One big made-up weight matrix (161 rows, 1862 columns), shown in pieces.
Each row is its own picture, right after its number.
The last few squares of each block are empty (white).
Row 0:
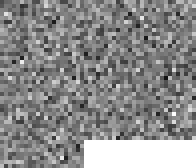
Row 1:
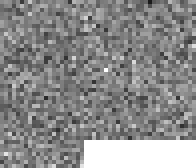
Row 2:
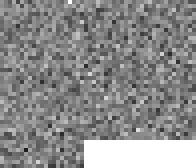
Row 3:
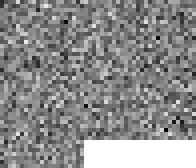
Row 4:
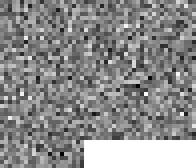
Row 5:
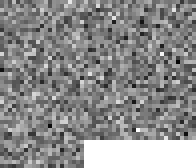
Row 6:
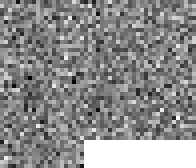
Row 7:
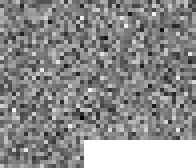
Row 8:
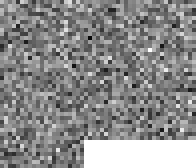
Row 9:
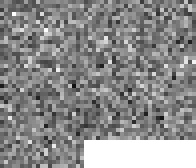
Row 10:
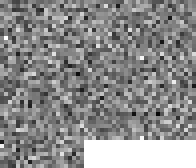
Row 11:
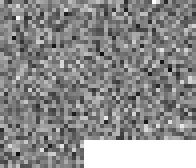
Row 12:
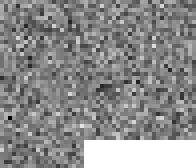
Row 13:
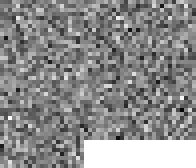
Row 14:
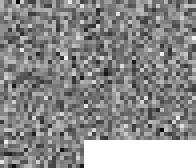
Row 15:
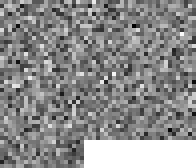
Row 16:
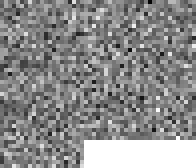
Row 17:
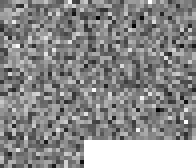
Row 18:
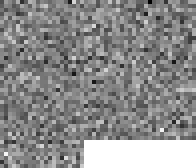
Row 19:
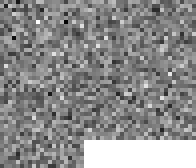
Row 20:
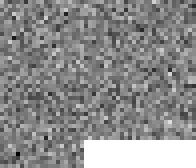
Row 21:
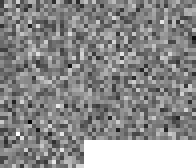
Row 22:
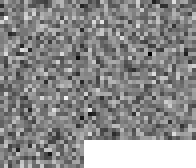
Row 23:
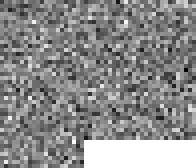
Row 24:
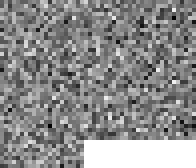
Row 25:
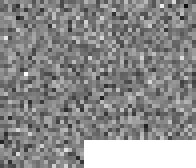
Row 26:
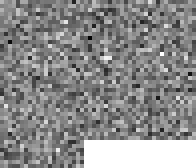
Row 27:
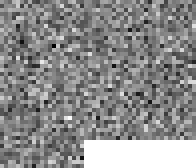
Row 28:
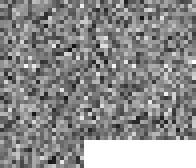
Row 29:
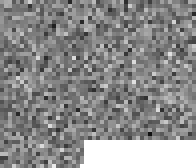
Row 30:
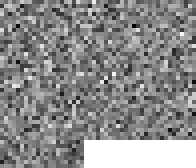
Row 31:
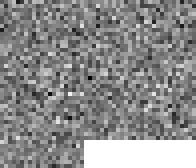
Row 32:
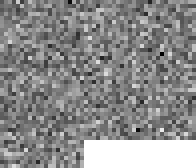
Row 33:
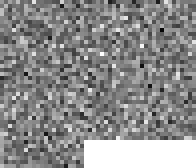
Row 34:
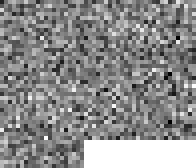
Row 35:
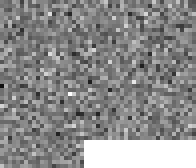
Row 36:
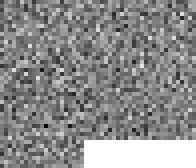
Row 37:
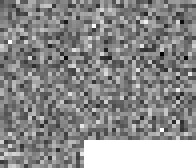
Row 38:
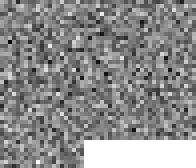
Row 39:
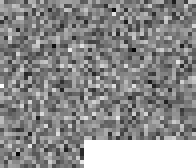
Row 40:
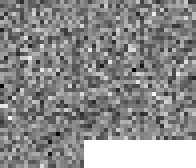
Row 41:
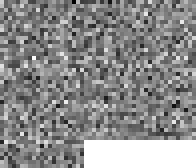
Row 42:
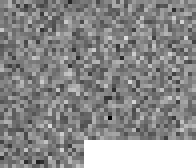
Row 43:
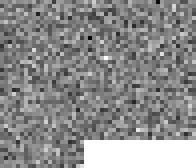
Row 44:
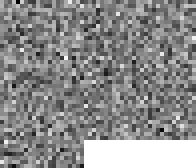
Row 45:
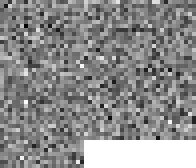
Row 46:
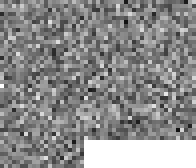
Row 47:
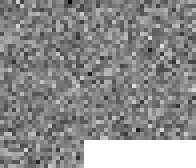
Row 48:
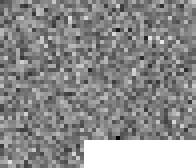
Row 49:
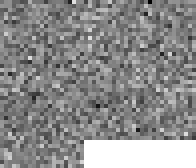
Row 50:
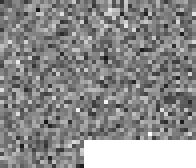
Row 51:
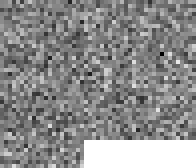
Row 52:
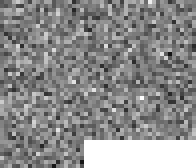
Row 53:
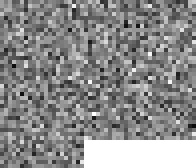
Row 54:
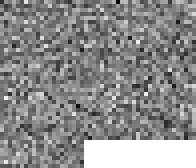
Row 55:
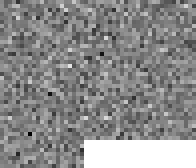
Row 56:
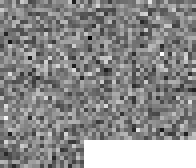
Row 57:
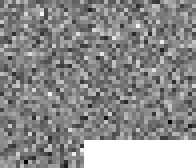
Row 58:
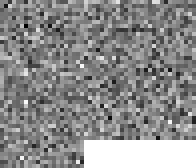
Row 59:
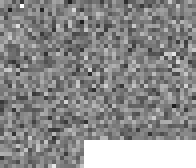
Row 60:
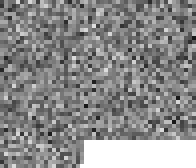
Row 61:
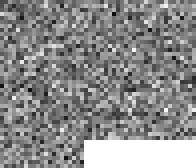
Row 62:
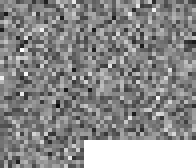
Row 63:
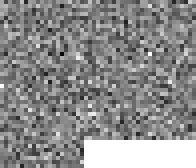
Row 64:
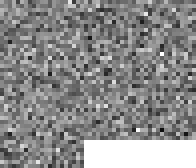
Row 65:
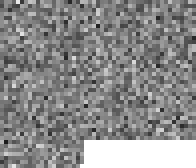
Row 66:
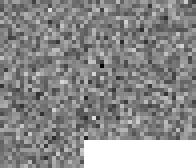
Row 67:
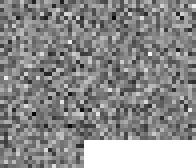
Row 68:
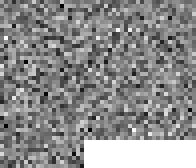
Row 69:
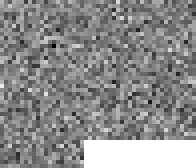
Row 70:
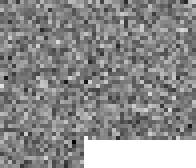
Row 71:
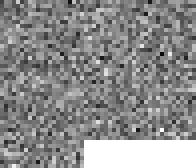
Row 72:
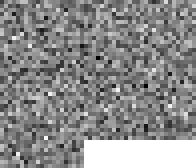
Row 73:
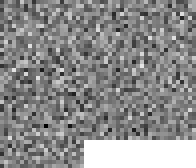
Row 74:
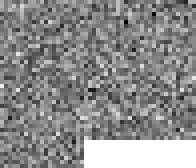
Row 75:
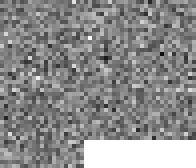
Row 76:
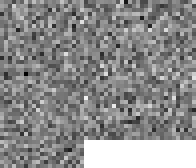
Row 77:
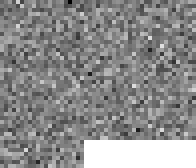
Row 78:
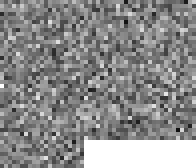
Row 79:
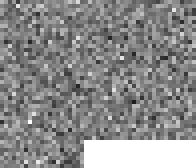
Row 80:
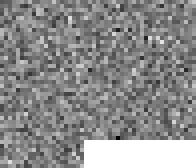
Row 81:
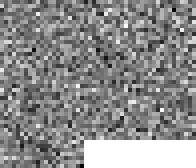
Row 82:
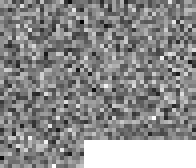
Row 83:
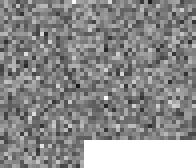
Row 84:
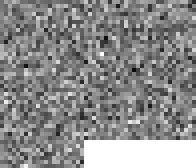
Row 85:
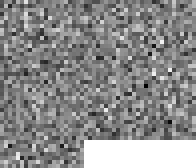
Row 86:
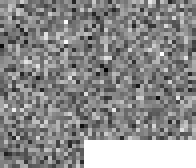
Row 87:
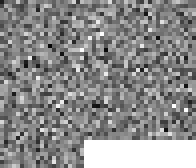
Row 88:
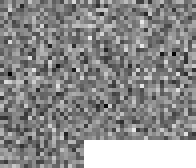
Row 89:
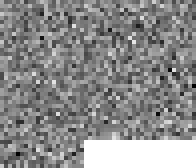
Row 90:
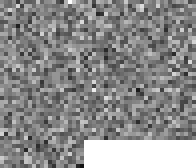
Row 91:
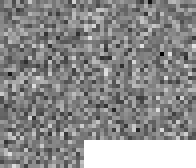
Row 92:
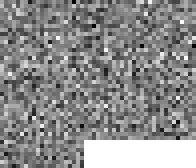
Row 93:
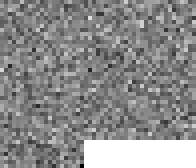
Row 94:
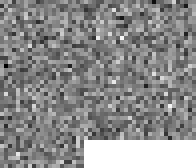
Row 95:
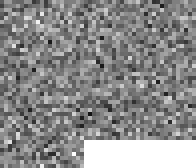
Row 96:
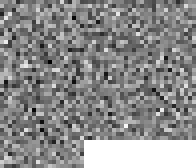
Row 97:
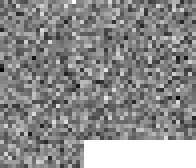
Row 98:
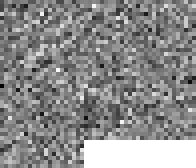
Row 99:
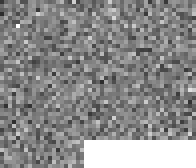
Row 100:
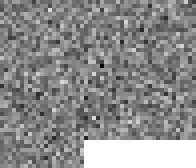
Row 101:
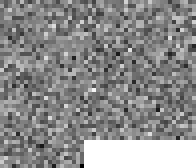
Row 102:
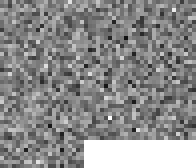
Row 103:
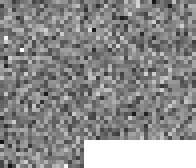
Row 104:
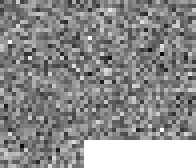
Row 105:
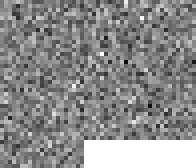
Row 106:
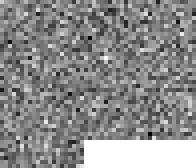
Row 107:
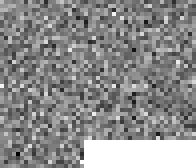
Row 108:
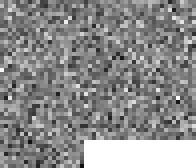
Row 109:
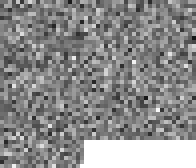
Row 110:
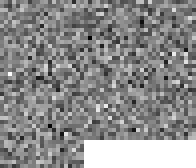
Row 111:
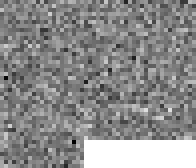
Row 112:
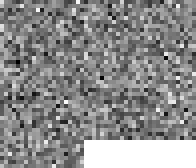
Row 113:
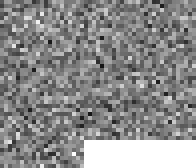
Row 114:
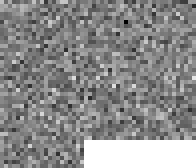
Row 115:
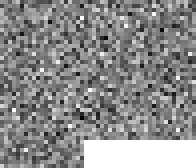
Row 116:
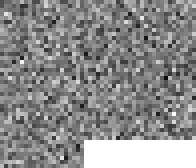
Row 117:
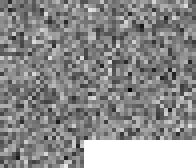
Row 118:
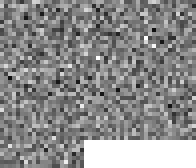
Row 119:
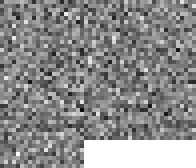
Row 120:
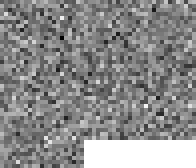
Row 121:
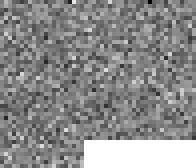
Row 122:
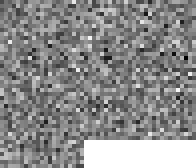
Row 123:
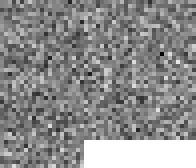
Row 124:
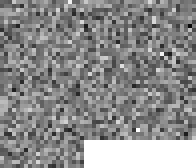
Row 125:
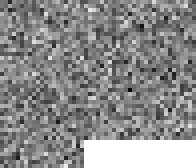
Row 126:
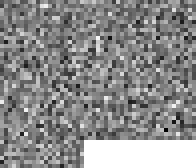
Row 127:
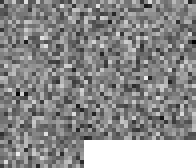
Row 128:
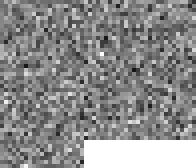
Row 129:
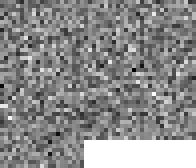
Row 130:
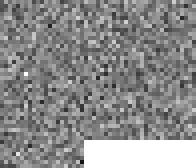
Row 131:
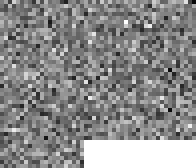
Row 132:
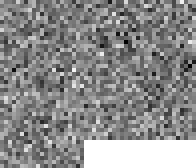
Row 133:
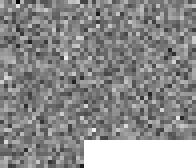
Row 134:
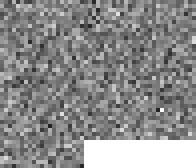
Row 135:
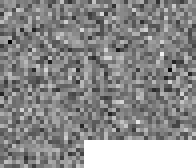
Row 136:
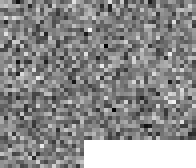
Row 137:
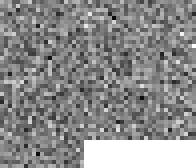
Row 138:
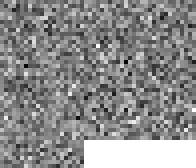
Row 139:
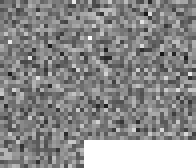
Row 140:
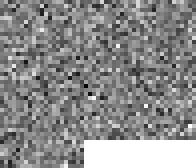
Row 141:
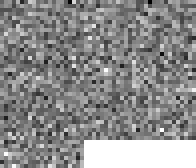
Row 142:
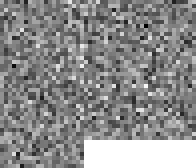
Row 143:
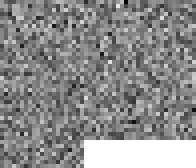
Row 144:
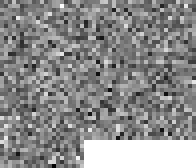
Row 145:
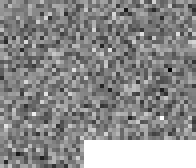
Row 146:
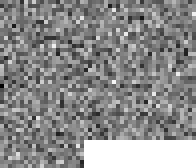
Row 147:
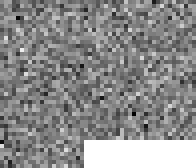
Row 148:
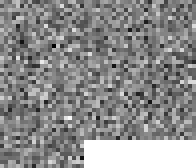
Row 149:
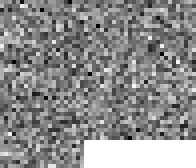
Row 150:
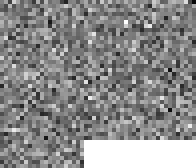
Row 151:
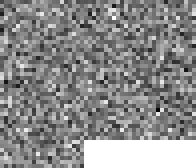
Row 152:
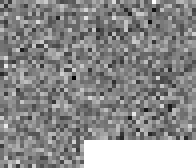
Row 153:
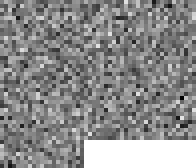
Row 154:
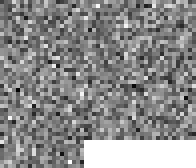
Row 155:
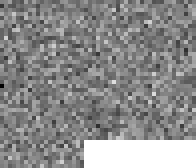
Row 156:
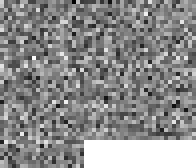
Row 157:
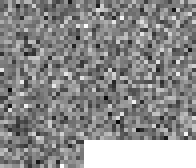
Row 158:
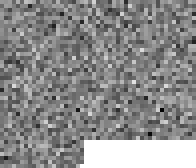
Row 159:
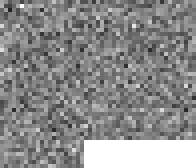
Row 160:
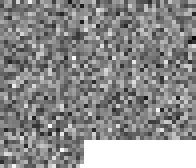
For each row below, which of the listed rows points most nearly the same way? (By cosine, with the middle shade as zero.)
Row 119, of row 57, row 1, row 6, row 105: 105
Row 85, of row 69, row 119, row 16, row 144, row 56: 119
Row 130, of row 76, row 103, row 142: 103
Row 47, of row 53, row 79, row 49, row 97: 49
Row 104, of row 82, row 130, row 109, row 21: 109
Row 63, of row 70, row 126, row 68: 70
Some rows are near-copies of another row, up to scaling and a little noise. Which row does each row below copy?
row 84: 128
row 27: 148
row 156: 41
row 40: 129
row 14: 44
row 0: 116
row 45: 58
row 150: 131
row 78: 46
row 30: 15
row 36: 73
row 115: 7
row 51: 123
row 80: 48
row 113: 95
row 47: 77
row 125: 117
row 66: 100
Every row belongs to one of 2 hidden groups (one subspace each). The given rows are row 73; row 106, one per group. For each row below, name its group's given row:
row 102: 106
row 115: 73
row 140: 73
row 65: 106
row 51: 106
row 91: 106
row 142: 73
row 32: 106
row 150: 73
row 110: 106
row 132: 73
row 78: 73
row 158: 106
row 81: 106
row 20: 73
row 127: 73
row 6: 106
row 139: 106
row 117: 73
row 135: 106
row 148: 73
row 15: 106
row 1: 106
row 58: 73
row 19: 73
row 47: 106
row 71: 106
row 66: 73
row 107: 73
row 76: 73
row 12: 73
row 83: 106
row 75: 106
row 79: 106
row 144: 73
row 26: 106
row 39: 73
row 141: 106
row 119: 73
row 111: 73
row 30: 106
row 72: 73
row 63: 73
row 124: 106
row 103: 73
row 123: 106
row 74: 73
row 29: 106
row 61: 73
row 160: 106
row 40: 73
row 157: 106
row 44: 106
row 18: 106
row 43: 106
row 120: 73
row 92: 106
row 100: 73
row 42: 106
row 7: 73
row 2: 106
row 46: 73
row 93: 106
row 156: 106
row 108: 106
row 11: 73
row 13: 73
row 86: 106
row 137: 106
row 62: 73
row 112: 106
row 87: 106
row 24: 106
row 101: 106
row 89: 73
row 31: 73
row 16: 106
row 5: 106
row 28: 73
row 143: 73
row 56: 106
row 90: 106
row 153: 73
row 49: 106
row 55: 73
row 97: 106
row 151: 106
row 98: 73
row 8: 106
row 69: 73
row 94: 73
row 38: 106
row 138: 73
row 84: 73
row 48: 73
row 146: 73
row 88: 106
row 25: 73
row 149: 106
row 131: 73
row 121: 106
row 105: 73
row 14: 106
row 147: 73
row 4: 73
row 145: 73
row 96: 106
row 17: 106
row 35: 73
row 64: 106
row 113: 73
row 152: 73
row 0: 73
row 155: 73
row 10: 73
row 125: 73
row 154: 73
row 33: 73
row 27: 73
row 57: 73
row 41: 106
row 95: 73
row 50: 106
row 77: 106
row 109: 106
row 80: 73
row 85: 73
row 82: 106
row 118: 73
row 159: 106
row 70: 73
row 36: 73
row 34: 73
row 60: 106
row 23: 73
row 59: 106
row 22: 73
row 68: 73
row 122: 106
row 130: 73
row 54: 73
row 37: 106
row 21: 106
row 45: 73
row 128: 73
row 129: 73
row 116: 73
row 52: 106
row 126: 106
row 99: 106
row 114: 73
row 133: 106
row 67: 73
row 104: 106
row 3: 106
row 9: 73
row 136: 106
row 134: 106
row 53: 73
